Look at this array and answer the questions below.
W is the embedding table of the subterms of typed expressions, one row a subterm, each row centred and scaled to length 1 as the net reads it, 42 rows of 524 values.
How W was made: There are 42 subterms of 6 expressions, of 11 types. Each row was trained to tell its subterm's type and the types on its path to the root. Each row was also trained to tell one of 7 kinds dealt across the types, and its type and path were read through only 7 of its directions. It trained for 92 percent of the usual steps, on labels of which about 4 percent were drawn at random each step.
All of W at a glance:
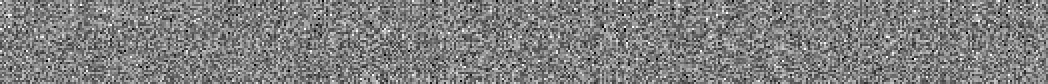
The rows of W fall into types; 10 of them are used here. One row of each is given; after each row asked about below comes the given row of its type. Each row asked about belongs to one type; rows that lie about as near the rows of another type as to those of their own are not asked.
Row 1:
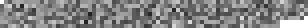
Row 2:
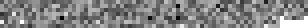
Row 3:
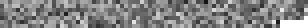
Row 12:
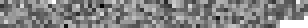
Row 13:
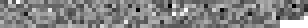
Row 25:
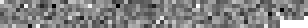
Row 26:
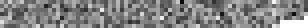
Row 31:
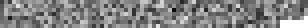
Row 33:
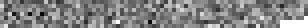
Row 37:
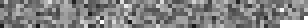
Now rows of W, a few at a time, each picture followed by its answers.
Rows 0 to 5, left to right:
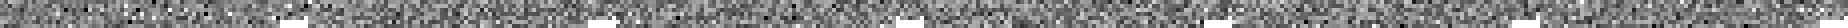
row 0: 26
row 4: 12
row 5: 1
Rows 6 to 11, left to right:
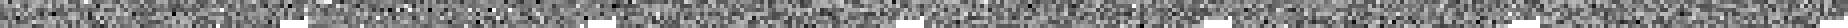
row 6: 3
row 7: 26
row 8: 33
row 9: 1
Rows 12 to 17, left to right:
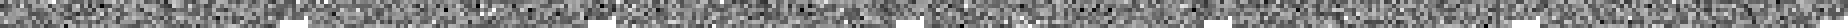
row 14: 37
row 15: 37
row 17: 31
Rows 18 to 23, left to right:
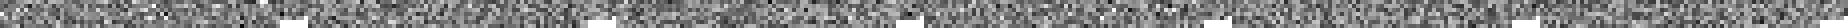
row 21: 2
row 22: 31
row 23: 2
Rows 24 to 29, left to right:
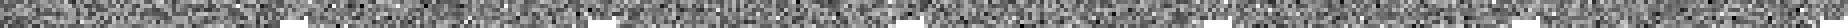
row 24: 37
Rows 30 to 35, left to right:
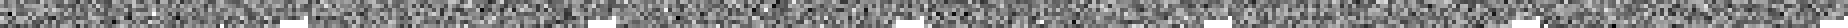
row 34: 2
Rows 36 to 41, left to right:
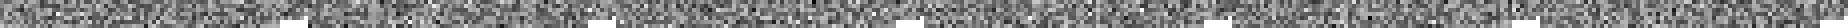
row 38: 1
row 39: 26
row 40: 12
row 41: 31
